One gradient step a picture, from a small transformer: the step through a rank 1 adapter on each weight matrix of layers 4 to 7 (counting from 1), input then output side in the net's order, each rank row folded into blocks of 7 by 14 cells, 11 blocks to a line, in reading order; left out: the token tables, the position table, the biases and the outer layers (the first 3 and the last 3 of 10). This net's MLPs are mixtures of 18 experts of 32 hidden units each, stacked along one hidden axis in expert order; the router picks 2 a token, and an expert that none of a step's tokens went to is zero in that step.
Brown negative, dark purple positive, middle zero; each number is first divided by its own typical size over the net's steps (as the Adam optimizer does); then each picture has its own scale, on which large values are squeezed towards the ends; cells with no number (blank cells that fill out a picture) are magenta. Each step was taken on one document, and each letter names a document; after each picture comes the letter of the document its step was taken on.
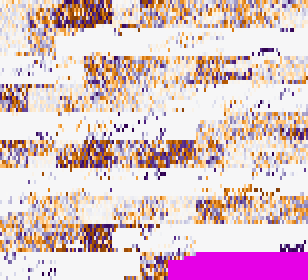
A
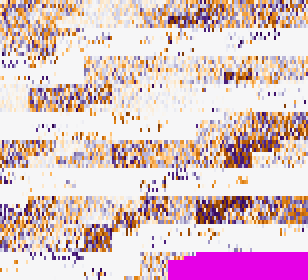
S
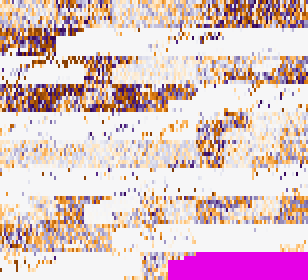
A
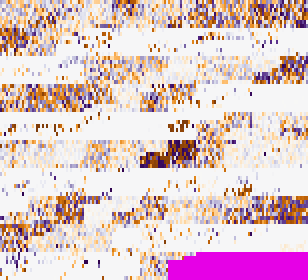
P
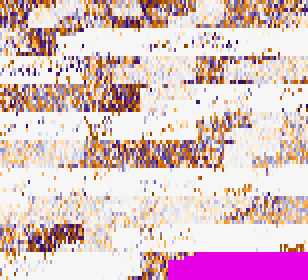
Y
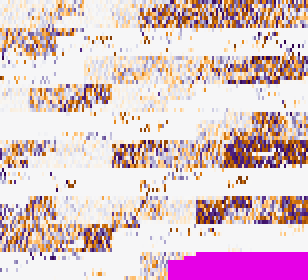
S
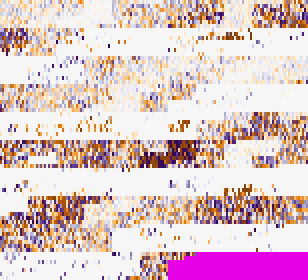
P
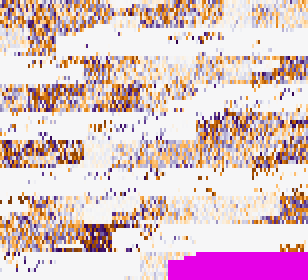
A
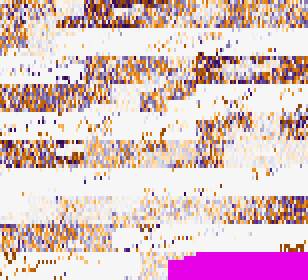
Y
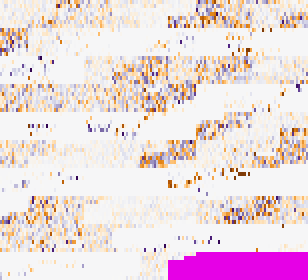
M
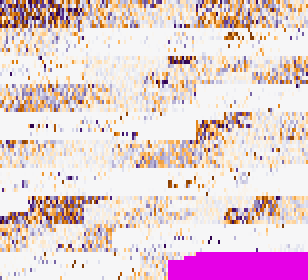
M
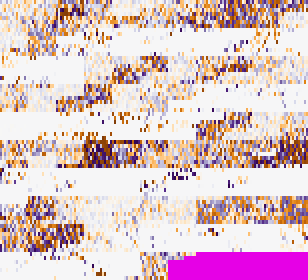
S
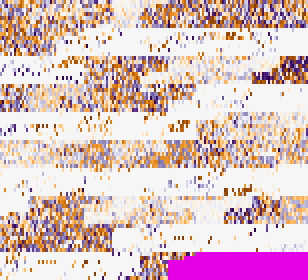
P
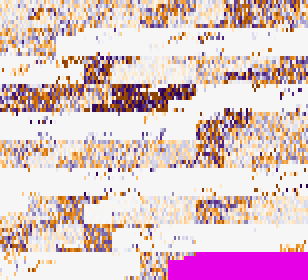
A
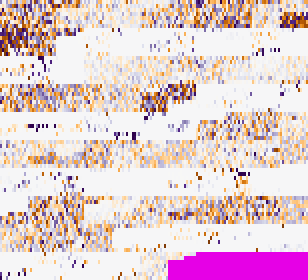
M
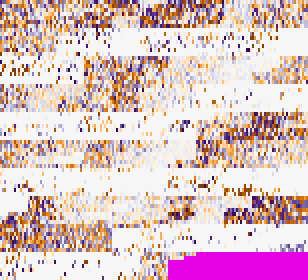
P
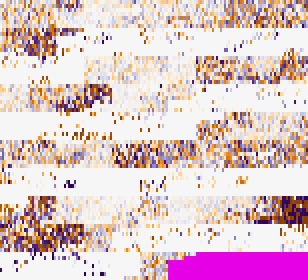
S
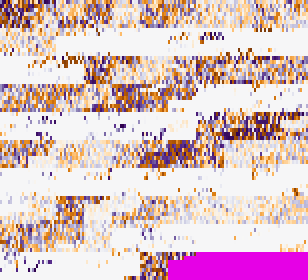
A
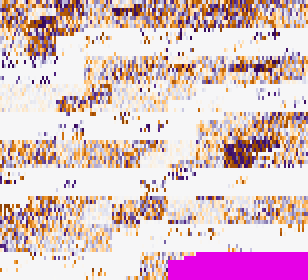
S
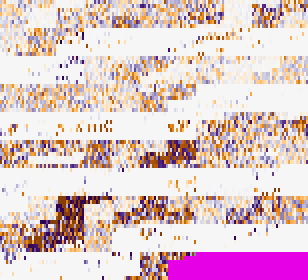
P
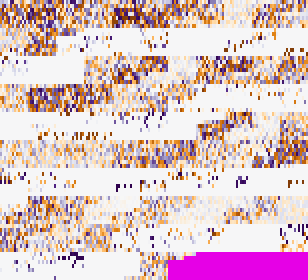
S
